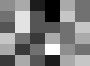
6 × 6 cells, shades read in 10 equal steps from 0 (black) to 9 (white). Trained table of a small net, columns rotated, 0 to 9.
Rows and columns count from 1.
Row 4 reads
7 4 2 6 4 6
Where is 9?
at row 5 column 4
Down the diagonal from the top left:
5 8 3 6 5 7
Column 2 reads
6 8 8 4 2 6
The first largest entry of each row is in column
2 2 2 1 4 6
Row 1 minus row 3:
2 -2 -2 -3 2 -3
